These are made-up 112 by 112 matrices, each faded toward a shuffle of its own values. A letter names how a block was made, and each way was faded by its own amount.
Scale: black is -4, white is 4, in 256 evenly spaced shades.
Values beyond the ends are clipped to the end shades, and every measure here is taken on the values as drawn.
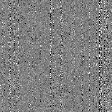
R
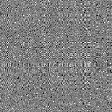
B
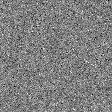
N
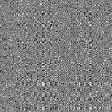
B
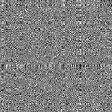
B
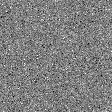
N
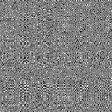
B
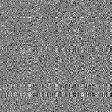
B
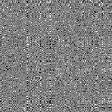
B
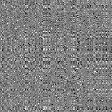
B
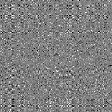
B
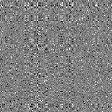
B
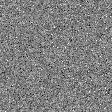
N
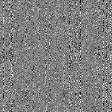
R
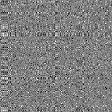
B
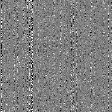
R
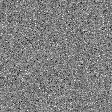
N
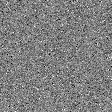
N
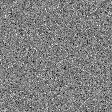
N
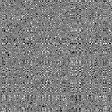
B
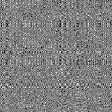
B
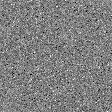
N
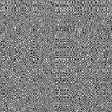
B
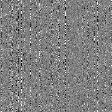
R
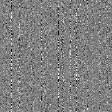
R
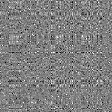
B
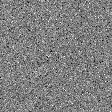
N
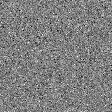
N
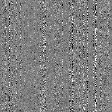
R
